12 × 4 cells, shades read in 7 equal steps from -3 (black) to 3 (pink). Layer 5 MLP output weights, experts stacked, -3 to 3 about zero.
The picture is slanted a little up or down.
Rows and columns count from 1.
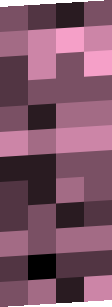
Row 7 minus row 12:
-2 -3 2 -2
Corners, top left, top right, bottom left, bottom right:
0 0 0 2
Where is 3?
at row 2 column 3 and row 3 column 4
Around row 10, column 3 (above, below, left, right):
-2 -1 0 1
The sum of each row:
-3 8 4 -1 0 7 -4 -2 -4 3 -6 1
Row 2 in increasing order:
1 2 2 3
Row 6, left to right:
2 1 2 2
